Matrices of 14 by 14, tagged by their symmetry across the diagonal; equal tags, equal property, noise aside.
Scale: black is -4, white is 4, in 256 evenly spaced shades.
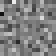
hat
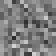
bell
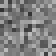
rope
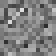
rope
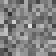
bell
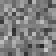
bell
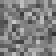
hat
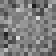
rope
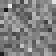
hat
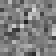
hat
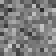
bell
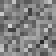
rope
